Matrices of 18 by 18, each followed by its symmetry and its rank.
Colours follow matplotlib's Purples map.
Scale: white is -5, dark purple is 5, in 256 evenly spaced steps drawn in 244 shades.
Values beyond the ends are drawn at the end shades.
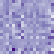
neither, rank three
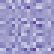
neither, rank three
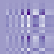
neither, rank one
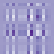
neither, rank one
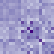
symmetric, rank three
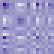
symmetric, rank two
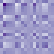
symmetric, rank two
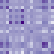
symmetric, rank two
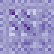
symmetric, rank three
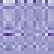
neither, rank two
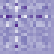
antisymmetric, rank two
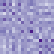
symmetric, rank three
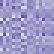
neither, rank two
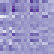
neither, rank three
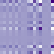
neither, rank one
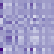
neither, rank two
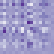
antisymmetric, rank two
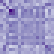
symmetric, rank three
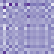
antisymmetric, rank two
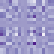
antisymmetric, rank two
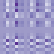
neither, rank one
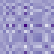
symmetric, rank two
